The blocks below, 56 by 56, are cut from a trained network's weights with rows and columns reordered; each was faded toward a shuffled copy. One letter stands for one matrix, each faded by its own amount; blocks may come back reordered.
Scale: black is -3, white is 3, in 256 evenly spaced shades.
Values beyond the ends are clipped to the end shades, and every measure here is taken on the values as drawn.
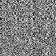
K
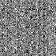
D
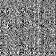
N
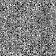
D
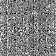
N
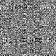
K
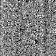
D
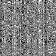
N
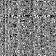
N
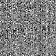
D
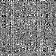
N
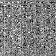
N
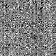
D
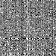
N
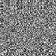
K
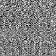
K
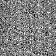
D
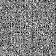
D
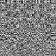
K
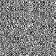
K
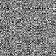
K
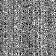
N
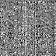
N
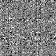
D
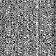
N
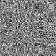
K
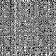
N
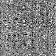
D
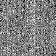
D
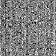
N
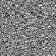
K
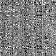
N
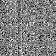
D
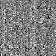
D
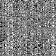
N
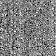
D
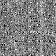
D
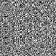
K
